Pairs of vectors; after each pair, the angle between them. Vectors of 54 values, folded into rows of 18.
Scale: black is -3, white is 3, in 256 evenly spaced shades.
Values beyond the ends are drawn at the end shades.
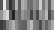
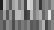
orthogonal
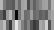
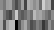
partly opposed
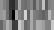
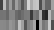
orthogonal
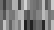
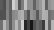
nearly parallel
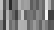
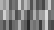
partly aligned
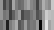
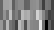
nearly opposite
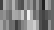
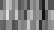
partly aligned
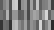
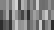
nearly parallel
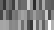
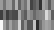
partly aligned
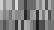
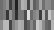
partly opposed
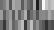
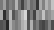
partly aligned
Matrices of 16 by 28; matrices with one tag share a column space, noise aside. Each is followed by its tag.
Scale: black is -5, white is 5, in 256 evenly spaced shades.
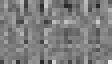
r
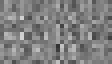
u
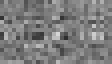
u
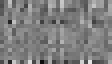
r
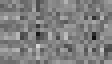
u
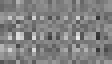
u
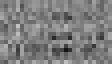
u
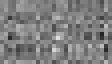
u
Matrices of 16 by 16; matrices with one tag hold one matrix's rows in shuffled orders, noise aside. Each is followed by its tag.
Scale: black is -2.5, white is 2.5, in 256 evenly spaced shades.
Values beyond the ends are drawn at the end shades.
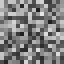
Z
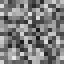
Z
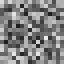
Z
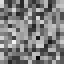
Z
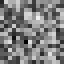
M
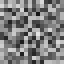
Z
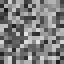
M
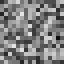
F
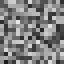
F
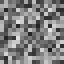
F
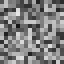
F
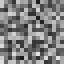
Z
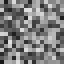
M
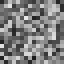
M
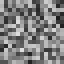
F
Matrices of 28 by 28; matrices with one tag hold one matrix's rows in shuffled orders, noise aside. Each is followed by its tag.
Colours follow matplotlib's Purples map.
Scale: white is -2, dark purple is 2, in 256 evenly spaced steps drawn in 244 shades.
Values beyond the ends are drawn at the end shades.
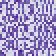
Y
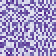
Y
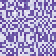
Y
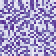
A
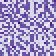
A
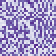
Y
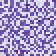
A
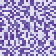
A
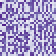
Y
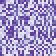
Y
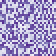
Y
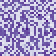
A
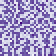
A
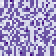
A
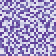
A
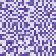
Y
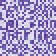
Y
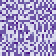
Y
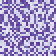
A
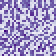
A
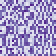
Y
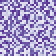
A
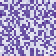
A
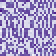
Y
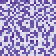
A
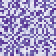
A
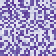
A
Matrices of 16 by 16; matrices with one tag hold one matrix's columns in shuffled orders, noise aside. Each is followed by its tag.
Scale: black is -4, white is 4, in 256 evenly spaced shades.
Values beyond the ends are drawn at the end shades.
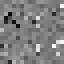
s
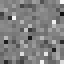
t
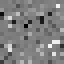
s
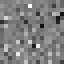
s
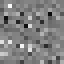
s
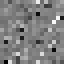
t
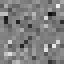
s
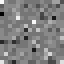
t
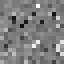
s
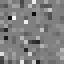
t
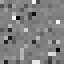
t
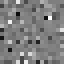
t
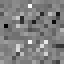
s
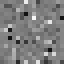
t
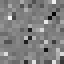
t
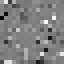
t
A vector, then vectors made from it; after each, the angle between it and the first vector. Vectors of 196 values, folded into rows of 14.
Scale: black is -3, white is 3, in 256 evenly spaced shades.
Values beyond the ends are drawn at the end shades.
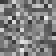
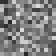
nearly parallel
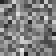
nearly parallel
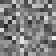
nearly parallel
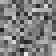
nearly opposite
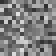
nearly parallel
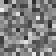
partly aligned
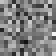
nearly opposite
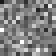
partly aligned
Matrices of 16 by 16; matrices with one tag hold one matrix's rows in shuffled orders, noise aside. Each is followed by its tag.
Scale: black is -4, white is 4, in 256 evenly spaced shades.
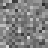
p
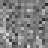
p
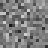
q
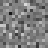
q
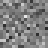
q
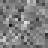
q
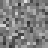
q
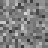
q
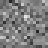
q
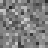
q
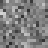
q
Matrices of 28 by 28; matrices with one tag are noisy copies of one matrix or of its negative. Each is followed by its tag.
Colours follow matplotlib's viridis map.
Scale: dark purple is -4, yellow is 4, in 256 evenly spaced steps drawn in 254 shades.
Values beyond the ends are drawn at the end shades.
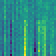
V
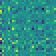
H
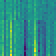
V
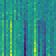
V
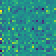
H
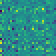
H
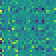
H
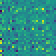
H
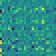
H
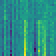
V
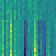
V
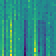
V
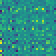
H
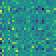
H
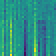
V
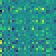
H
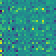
H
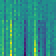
V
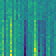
V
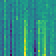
V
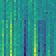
V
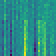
V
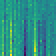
V
